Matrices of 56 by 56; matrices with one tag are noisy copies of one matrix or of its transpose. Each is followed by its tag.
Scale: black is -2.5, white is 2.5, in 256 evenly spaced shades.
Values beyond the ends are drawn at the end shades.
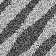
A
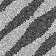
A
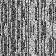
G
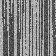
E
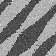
A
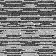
G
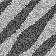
A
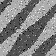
A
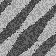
A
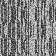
G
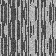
G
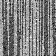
E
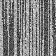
E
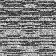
G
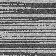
E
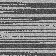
E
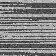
E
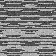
G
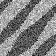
A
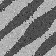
A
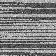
E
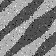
A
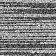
E
